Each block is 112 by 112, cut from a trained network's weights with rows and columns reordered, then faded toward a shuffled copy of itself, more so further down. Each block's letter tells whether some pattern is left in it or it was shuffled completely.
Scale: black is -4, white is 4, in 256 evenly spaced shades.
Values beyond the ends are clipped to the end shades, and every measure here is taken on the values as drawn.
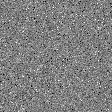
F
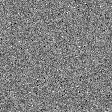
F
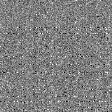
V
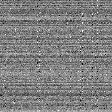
V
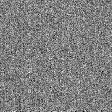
V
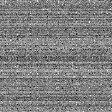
V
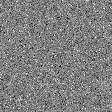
F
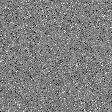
F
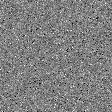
F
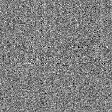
V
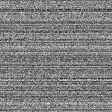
V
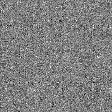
V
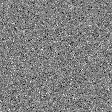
F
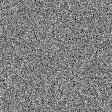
F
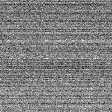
V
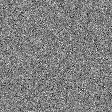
F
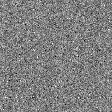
V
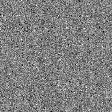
V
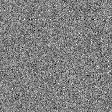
V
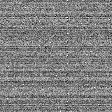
V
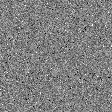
F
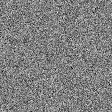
F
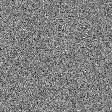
F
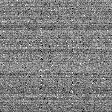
V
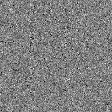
V
